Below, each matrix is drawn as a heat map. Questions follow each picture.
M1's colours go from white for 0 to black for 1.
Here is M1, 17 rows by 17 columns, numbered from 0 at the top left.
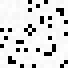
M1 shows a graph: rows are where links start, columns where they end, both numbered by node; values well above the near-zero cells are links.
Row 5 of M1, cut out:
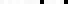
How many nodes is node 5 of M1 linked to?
2
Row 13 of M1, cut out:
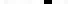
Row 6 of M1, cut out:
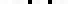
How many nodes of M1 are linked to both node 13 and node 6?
1
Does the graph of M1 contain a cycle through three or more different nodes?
yes
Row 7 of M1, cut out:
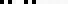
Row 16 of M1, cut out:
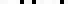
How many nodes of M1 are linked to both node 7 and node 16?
1
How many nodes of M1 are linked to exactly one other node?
3
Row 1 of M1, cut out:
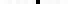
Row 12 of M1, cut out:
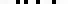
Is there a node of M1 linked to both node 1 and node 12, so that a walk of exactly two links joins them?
yes
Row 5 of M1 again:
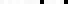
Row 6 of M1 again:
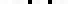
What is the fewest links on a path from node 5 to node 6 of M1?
4
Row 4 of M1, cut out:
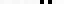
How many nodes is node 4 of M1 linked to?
2
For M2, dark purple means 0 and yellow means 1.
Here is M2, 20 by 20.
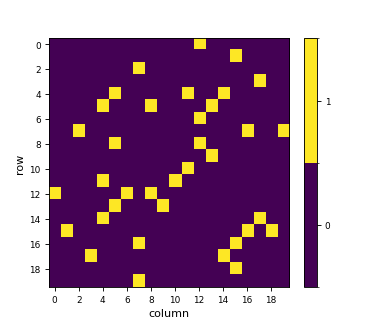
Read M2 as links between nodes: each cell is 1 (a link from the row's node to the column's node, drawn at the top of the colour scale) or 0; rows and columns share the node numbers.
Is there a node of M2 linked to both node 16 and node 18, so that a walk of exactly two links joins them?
yes
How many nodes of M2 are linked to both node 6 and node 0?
1
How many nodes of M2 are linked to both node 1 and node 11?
0
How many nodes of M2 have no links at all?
0
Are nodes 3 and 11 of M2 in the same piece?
yes
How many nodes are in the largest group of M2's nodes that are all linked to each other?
2
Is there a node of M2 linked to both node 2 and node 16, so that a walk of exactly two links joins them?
yes
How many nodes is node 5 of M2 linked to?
3
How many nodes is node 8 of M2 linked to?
2
